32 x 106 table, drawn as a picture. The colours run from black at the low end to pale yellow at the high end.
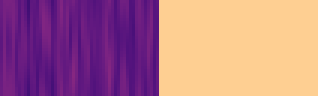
The table splits into one row of 2 panels. Panel 1,1: low, streaked downward, faint in contrast. Panel 1,2: very high, flat.
